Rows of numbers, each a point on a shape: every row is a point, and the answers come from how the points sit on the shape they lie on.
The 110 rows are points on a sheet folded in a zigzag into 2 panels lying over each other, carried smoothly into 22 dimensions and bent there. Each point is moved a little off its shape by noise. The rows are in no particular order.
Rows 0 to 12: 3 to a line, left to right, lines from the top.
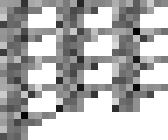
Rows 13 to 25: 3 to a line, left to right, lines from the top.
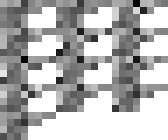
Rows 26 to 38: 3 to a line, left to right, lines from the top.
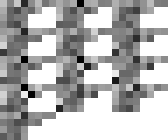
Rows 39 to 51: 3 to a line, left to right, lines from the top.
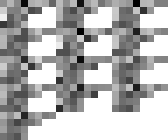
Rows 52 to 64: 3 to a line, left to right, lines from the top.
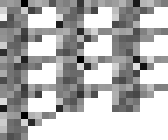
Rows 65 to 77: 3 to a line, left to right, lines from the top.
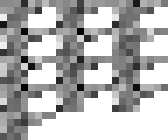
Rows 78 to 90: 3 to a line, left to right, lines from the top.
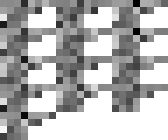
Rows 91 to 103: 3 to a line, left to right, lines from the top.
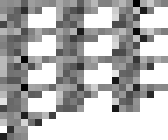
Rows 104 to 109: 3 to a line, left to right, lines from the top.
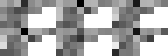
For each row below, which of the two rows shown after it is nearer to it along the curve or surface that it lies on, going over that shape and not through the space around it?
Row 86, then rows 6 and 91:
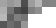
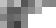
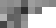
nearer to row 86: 91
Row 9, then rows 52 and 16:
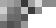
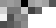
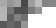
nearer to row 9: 16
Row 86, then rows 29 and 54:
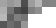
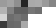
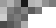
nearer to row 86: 29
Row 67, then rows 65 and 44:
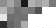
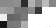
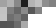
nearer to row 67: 65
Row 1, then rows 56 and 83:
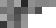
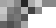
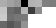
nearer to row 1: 83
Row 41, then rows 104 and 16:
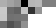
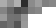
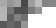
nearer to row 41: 104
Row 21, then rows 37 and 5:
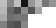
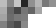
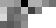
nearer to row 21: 37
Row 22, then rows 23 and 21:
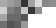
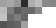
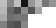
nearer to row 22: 23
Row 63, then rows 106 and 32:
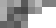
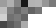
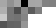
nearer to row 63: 106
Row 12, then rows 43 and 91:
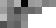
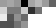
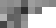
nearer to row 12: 43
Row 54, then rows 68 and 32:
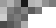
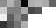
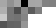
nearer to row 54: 68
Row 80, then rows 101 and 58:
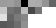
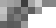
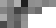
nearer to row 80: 58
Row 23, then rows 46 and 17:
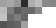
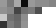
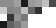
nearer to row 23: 17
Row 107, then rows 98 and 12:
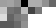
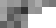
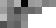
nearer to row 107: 12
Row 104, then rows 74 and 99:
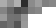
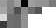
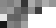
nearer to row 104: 74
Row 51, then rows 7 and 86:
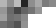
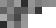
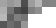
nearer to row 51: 7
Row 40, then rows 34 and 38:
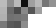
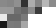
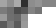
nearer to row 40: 38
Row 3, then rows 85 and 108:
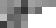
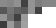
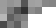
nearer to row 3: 108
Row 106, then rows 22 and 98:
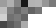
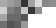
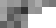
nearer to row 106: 22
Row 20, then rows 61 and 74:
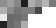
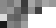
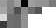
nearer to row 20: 61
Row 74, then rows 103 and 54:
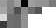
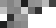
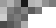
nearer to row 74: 103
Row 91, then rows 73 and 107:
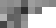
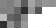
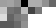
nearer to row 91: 73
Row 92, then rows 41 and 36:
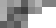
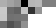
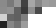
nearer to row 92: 36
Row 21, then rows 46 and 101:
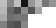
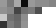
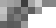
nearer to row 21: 46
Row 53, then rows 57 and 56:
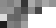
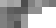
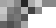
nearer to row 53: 56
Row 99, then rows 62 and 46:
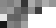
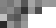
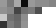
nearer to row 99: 62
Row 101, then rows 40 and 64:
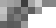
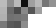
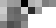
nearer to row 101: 64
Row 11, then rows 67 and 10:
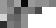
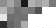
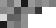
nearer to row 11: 10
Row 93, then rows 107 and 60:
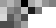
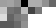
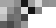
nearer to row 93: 60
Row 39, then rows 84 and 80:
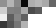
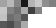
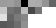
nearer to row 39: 84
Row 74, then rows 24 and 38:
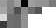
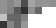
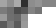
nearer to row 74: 38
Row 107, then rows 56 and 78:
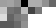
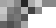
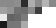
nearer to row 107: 56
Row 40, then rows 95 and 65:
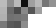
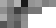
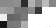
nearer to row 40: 95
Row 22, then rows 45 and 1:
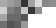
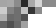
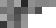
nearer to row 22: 45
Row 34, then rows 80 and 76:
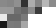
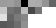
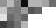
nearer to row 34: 76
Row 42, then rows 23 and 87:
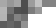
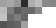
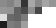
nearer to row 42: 23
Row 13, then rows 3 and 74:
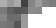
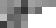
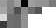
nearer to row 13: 74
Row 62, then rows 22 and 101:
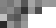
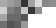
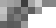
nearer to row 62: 101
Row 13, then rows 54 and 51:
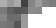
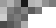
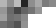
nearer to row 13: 51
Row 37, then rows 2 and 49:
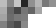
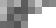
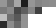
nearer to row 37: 49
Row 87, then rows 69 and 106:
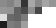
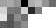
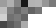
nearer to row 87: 106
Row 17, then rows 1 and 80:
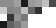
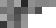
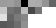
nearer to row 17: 80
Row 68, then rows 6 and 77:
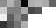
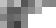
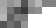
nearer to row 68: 77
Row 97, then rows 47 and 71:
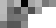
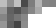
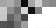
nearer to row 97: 47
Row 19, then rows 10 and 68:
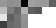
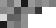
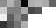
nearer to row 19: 10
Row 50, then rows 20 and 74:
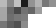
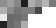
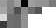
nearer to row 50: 74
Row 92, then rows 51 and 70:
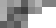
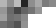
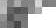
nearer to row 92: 70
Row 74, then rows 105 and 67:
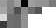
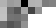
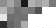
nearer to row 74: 105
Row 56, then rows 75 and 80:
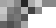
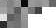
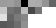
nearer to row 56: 80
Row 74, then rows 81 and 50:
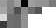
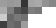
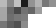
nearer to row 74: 50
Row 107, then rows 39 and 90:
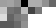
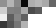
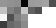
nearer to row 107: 90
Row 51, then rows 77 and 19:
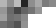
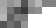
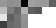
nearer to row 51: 19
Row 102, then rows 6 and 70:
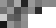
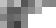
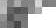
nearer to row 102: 6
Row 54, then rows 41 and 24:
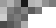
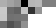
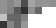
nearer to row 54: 24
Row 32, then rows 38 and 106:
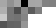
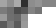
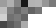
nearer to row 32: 38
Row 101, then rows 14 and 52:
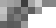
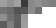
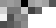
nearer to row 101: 52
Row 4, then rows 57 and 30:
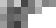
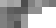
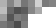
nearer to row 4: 57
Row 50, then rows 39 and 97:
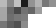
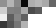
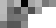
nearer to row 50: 97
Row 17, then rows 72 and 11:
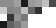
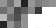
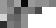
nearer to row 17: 11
